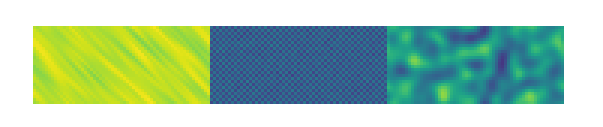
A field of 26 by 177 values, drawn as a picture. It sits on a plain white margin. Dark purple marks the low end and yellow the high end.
It is made of 1 by 3 panels. Panel 1,1: very high, slanting down to the right, faint in contrast. Panel 1,2: low, checkered. Panel 1,3: middling, blotchy, strong in contrast.
